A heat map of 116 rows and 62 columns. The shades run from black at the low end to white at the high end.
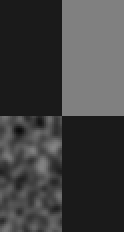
It is made of 2 by 2 panels. Panel 1,1: very low, flat. Panel 1,2: middling, flat. Panel 2,1: low, blotchy. Panel 2,2: very low, flat.
